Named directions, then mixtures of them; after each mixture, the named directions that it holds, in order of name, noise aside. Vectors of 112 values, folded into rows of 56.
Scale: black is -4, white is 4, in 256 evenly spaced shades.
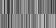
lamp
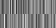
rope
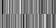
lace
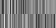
lamp, rope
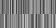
rope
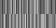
lace, lamp, rope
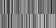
lamp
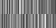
lace, lamp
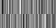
lace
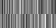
lace, lamp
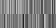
lace, lamp, rope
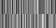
lace, lamp, rope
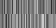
lace, lamp, rope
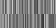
lamp, rope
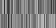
lamp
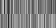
lamp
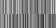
lamp, rope
